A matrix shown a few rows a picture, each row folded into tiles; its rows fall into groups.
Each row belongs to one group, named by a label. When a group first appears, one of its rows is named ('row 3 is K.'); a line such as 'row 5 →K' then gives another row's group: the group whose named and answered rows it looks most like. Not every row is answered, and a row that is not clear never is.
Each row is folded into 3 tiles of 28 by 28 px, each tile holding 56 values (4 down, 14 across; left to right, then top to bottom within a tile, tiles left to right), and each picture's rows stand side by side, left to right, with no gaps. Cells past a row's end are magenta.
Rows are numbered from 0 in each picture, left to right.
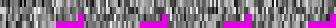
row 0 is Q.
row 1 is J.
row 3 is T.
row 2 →J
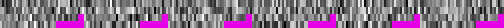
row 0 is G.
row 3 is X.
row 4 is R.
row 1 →R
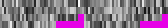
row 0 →G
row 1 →R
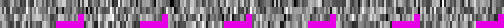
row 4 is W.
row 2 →R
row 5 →T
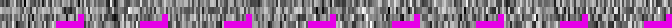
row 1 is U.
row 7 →X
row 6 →R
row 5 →R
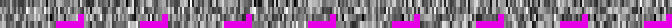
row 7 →Q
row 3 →J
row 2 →T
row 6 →G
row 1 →W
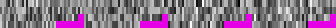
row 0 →X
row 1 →G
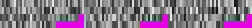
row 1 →G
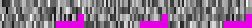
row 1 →X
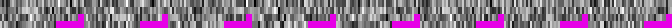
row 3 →R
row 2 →G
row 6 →X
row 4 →W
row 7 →J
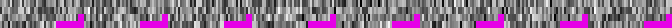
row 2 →X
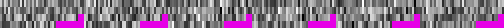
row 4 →R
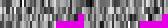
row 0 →T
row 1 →W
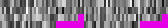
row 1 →T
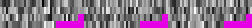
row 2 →T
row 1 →J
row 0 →W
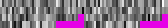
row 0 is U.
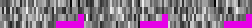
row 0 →T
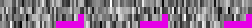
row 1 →R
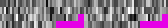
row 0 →Q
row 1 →W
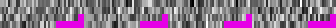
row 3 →G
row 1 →G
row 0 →X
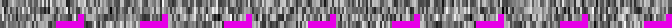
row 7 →Q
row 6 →R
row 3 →X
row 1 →U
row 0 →J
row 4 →X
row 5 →W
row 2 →W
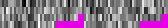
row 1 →G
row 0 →W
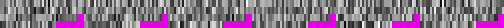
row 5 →T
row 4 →X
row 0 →U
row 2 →U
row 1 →X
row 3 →T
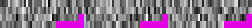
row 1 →R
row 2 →G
